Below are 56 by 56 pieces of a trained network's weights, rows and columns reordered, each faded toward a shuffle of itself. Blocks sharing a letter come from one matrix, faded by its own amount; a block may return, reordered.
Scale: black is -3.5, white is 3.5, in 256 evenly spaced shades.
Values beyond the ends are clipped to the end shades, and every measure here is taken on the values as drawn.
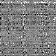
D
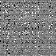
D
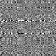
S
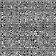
D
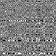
S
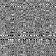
S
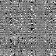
D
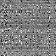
D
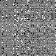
D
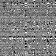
D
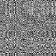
S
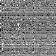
D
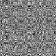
S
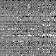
D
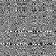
S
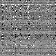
D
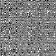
D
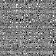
D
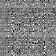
D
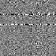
S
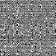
D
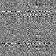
S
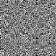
S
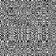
S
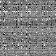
D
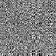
S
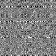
S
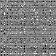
D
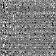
D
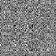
S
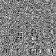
S
